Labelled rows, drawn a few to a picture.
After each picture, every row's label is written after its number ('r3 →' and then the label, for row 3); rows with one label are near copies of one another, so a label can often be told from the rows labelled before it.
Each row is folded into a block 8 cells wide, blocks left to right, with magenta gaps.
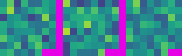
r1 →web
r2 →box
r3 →web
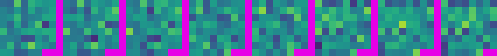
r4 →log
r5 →log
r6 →log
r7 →web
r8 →web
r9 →box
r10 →box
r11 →box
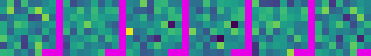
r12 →web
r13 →box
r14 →log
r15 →log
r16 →box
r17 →web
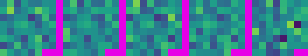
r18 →web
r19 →web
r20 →web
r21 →web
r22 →log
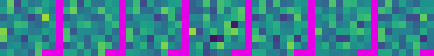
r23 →web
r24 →web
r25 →web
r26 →log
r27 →web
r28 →log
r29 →web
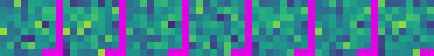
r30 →log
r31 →box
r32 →log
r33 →web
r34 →box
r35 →log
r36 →box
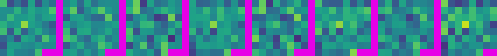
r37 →box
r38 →web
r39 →web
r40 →box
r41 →web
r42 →box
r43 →web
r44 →box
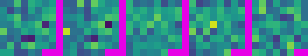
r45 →log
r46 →log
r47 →box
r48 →box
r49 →web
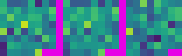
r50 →box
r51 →box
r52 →log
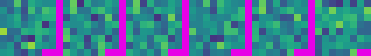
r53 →log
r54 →web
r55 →web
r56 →log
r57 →web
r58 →box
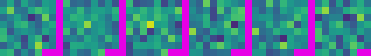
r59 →web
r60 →box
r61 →box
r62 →log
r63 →log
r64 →web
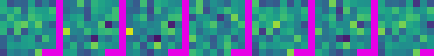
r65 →box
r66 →log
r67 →log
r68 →web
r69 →box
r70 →log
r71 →box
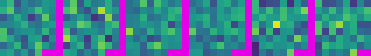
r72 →web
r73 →web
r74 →log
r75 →log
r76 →box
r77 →box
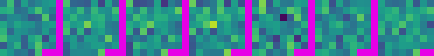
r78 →web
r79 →box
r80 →box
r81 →box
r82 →web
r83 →web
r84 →box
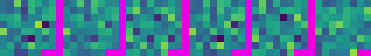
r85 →log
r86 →log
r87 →web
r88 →log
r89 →web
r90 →box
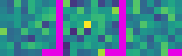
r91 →log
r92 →box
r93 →web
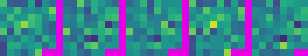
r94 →box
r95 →log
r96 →log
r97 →box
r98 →log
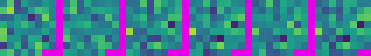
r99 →web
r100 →web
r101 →log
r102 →log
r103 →log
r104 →log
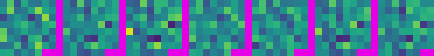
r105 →web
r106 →log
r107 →log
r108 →web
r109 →web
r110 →log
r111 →log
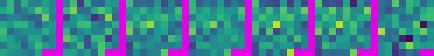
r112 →web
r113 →web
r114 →box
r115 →box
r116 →box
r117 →box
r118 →log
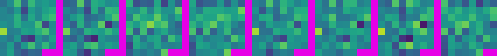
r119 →log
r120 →log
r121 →box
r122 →box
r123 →log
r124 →log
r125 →log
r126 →box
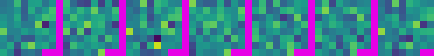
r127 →log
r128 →box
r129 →log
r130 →box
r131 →web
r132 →web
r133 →log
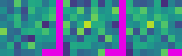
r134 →log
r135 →box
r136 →box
